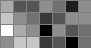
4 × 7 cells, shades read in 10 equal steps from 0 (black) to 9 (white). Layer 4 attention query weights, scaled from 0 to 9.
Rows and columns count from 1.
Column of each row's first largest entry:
1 1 1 2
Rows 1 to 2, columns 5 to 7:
4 1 5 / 3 5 5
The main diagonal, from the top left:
6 5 5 2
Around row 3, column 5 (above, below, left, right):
3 3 0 3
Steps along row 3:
down down down up down up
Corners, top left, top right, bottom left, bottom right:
6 5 5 4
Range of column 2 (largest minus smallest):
4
